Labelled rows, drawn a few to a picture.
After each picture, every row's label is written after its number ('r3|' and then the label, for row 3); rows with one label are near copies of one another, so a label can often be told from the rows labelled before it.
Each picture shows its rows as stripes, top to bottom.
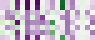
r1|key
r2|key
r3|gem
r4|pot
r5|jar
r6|gem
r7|jar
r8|key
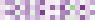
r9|pot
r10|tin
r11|pot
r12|tin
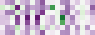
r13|pot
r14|jar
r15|pot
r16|key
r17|key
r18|gem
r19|pot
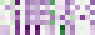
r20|jar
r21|gem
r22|jar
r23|tin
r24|jar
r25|key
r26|key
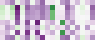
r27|pot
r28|jar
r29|jar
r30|jar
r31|key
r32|gem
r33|key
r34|pot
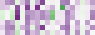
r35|pot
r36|key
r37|jar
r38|jar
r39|gem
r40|pot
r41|gem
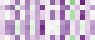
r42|tin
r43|pot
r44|tin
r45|tin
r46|pot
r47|pot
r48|pot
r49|tin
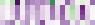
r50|jar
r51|tin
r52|tin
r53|tin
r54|pot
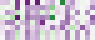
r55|key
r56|jar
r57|gem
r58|jar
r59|pot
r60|tin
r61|gem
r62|gem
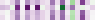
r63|tin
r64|key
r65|tin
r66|tin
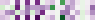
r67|key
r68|jar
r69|pot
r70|key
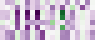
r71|gem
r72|tin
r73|key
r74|key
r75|jar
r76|key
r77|pot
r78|pot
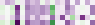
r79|gem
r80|jar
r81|jar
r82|tin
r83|jar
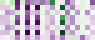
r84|jar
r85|key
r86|gem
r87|key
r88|key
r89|gem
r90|key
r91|tin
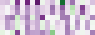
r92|key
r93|tin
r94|tin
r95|pot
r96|gem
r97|gem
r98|jar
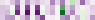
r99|tin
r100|key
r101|key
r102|pot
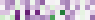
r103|pot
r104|gem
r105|key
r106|jar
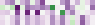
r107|pot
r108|jar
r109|key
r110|tin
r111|tin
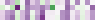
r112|gem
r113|jar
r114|pot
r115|pot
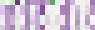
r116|jar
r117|pot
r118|pot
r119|gem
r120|gem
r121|pot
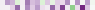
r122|gem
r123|tin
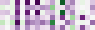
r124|key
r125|jar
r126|key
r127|tin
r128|jar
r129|tin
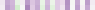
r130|gem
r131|gem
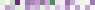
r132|jar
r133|gem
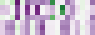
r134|jar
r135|key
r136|key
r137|jar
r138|pot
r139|pot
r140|pot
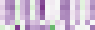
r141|pot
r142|pot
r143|pot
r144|pot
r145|gem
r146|jar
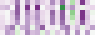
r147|tin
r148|key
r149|tin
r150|tin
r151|tin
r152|pot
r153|gem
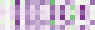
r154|jar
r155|tin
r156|tin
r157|tin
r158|jar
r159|tin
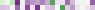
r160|jar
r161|key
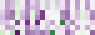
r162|gem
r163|gem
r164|pot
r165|pot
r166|key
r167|gem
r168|jar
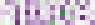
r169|gem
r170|tin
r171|key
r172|tin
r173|jar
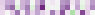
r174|pot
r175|pot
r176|tin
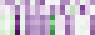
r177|pot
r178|tin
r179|tin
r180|jar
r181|jar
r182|jar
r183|jar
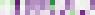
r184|jar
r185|jar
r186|tin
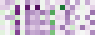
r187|gem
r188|key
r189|jar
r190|gem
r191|jar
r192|tin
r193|jar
